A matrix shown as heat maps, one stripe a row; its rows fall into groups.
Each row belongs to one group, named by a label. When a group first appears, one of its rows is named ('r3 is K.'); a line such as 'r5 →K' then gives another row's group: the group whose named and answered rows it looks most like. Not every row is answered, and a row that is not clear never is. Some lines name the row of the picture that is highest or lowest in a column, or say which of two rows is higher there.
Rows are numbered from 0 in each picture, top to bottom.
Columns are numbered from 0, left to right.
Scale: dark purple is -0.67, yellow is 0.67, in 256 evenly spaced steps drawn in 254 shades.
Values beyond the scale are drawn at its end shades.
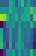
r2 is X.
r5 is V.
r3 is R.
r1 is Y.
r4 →V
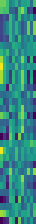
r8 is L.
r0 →X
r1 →L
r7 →X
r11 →L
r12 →V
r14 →V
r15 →V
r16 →L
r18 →V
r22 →X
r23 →V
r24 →Y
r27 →V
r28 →R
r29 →Y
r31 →R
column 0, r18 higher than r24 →Yes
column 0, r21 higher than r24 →Yes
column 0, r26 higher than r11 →No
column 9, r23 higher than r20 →No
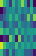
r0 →L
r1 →R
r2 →Y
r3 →V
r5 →R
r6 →X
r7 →V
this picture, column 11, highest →2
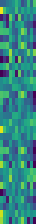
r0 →Y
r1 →X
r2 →R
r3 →V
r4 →L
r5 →R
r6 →L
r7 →Y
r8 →R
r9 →X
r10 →R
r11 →Y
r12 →Y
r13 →L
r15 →V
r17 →Y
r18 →X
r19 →Y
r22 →V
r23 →L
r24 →Y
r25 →Y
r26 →L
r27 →R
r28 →V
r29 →V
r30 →X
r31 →L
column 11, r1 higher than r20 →Yes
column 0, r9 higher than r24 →Yes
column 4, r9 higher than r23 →No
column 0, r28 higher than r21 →No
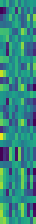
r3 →Y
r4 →L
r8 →X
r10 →X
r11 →R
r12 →L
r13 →Y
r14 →V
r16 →V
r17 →L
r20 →Y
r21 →R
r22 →R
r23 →Y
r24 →L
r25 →L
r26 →L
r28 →Y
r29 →L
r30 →L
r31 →X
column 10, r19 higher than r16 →Yes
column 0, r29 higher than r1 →Yes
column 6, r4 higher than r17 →No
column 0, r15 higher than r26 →No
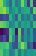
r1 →X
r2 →R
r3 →X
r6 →L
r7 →X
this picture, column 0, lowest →4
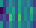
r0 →V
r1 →R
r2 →R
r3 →V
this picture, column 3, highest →2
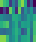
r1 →R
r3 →X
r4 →Y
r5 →X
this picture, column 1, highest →5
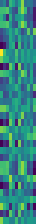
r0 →V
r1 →L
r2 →V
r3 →L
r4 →Y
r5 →R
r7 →X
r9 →R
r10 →L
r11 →R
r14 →Y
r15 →X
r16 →V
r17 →R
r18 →X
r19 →Y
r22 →R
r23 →L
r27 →V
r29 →L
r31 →X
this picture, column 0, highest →7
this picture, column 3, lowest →29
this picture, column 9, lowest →29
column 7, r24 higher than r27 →Yes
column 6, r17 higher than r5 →Yes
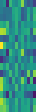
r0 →V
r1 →Y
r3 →X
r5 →V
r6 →X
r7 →V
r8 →R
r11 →L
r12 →X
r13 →V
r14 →X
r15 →X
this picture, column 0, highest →6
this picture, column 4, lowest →13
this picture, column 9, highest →10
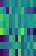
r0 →R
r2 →X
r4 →L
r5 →R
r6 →Y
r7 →R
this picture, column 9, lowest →4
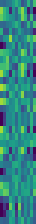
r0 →Y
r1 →L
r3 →Y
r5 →Y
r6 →R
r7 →L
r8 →X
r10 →L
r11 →V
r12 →X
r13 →V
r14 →X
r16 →R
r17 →R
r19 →X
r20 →Y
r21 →L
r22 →V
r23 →Y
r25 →Y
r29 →R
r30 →R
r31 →V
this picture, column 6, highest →29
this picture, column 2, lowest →29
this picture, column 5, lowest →29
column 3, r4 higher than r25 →Yes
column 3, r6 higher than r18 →Yes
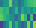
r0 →Y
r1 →X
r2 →L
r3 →Y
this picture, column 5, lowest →2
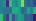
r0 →V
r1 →Y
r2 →V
